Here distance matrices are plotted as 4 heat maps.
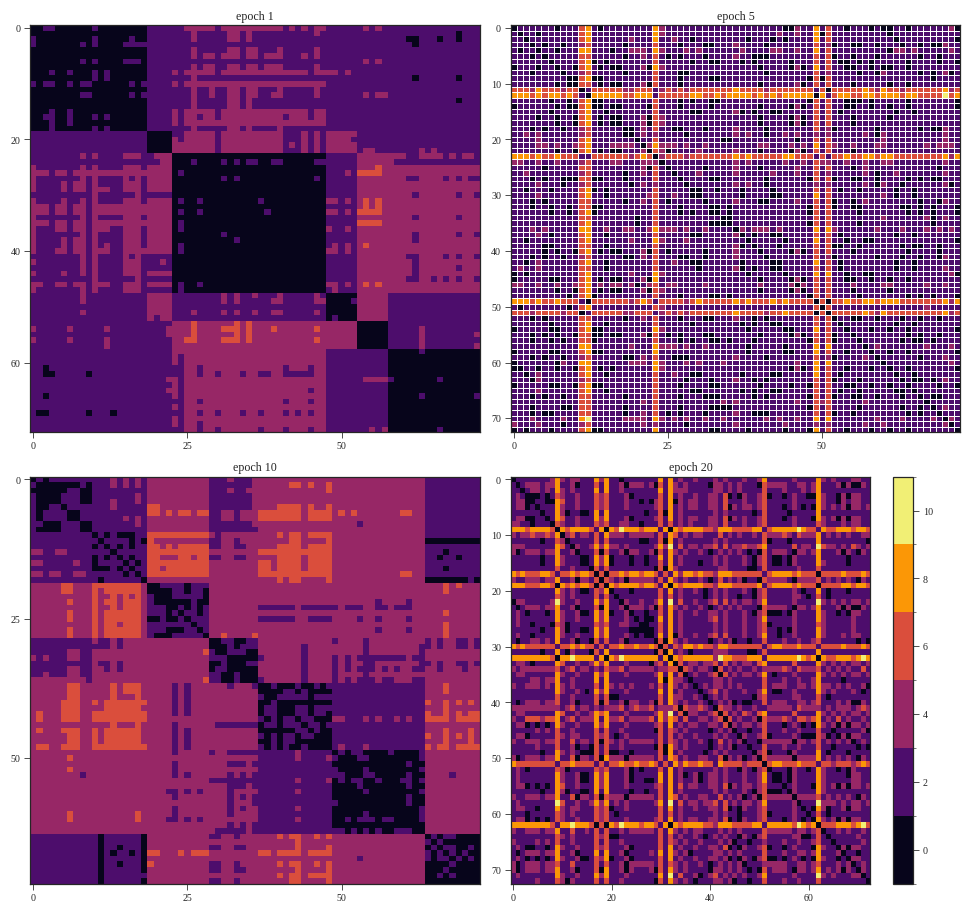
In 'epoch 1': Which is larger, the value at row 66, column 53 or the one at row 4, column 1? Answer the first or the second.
the first
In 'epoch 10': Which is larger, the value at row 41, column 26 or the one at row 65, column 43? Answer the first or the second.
the second
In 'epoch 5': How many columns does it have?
73
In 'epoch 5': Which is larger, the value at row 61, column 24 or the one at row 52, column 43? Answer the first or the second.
the first
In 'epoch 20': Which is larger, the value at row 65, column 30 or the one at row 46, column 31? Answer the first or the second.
the first
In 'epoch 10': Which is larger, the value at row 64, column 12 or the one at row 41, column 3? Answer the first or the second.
the second
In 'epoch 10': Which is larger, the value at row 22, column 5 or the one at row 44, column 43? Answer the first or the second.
the first
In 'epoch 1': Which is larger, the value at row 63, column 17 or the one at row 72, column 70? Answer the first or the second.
the first
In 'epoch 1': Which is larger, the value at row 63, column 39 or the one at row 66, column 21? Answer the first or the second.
the first
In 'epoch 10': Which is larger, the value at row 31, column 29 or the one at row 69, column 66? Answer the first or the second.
the first
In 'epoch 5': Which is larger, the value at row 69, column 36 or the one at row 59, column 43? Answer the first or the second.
the first
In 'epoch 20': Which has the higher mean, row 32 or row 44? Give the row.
32
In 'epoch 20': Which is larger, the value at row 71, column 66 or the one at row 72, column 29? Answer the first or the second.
the first
